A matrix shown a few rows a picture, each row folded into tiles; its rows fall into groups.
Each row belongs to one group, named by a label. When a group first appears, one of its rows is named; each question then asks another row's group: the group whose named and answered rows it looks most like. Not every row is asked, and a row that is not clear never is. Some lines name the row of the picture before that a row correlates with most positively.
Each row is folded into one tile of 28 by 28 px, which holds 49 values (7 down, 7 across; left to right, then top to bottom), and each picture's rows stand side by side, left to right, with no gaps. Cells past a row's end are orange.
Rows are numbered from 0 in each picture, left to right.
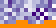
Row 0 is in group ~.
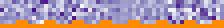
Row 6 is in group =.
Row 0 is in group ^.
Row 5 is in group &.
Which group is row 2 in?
~
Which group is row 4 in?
&
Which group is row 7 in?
&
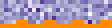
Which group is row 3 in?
=
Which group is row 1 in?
^
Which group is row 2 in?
^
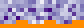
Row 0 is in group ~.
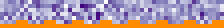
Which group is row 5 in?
^
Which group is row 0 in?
~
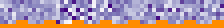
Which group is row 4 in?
&
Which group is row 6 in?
^
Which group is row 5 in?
~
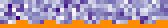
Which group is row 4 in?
&
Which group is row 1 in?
~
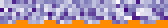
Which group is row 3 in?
&
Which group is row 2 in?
&
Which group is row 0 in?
^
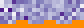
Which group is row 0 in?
^
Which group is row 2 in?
~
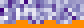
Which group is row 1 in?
=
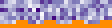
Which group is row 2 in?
&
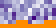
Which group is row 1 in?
&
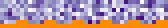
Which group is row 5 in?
=
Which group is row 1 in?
=
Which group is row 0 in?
&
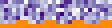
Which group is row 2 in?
=
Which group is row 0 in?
&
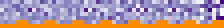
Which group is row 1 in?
^
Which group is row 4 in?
~
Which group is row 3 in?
^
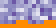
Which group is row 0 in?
=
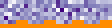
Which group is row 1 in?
~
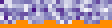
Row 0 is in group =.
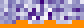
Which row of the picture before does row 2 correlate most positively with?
2
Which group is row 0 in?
~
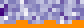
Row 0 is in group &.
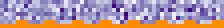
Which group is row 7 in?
&
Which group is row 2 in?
&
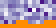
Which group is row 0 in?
=
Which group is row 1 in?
^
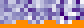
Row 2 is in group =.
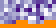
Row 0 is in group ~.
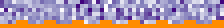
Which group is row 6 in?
&
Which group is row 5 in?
&
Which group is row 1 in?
^
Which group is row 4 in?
&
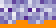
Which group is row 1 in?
^
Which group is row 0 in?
^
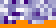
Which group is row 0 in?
=
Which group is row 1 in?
&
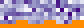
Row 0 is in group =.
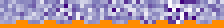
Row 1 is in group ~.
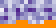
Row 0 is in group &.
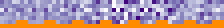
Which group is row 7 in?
=
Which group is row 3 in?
=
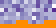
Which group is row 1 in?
~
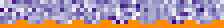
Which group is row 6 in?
=
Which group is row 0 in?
^
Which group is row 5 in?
&
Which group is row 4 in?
=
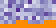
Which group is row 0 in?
~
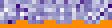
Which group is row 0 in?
~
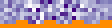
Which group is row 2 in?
~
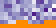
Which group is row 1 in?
~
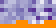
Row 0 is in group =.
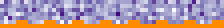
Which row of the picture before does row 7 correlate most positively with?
1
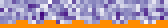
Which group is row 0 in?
^
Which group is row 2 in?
&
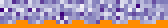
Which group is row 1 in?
^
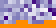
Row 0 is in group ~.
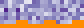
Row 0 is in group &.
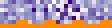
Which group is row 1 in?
&
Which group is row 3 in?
&
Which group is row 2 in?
~
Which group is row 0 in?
=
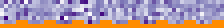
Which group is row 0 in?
&
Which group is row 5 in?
=
